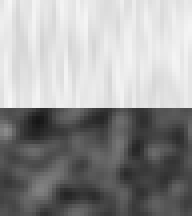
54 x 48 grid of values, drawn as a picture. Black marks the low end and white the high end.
The table splits into 2 rows of 1 panel. Panel 1,1: very high, streaked downward, faint in contrast. Panel 2,1: low, blotchy.
